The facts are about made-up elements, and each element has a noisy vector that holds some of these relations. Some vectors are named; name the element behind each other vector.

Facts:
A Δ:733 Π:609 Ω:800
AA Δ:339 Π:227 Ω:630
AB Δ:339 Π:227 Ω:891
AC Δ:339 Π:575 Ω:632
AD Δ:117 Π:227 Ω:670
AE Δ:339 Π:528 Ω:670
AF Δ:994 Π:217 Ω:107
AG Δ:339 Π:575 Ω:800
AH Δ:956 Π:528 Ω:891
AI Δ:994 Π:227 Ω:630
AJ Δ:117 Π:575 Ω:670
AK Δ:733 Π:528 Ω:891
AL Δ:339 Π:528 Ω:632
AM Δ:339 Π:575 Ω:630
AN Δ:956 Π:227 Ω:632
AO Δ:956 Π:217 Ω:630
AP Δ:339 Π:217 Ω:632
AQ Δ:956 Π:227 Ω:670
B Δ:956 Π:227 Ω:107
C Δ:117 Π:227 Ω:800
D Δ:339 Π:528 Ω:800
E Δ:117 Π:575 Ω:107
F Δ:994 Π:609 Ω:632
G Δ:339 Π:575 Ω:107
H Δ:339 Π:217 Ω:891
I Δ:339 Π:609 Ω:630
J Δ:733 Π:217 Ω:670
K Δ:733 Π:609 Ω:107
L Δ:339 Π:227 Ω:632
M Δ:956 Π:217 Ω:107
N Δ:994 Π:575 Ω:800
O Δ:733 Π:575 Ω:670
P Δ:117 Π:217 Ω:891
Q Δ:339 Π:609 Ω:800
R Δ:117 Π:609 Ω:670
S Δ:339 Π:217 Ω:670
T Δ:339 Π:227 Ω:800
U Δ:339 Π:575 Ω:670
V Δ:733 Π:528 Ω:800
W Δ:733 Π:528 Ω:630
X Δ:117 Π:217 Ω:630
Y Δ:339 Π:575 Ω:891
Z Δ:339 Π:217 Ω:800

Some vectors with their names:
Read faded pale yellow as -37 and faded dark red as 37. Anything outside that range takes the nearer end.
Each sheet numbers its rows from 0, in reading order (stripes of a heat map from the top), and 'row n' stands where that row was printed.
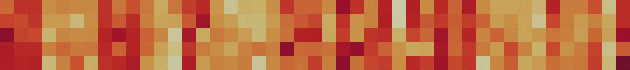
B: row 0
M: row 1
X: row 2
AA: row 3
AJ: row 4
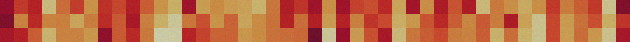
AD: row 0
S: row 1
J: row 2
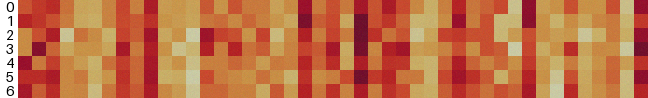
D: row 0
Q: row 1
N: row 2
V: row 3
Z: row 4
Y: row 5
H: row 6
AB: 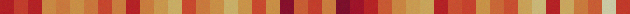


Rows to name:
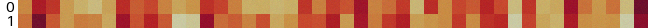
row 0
AH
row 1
W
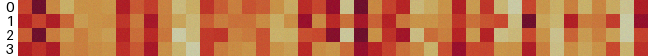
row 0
A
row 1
AE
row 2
K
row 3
AM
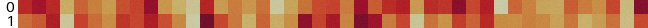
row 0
E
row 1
AI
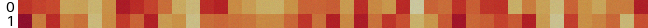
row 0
AO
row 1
AP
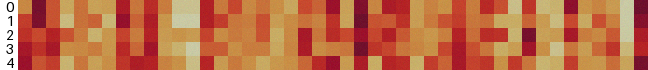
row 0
AK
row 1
O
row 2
AL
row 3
U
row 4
P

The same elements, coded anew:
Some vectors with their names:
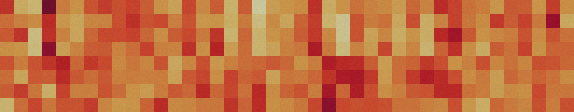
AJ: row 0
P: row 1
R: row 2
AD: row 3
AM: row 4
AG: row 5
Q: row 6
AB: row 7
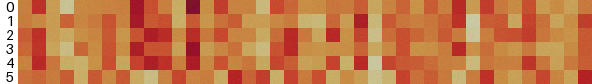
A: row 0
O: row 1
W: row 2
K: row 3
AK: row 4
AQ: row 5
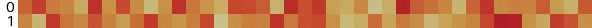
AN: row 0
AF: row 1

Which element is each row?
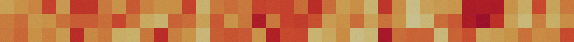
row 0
AI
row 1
F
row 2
B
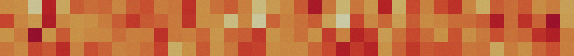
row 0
C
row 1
X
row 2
H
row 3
Y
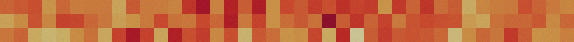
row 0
D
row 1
T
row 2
V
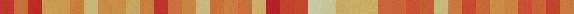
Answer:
M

